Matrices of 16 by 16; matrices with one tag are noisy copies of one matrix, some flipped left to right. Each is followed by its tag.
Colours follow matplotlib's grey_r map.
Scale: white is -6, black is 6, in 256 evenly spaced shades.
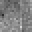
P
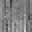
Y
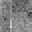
P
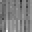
Y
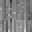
Y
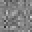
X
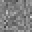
X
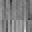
Y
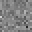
X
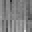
Y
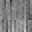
Y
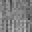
Y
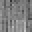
Y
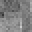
P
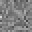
X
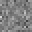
X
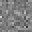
X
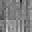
Y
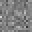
X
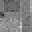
P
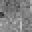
P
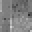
P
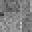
P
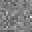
X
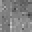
P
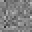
X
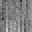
Y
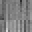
Y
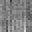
Y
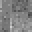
P
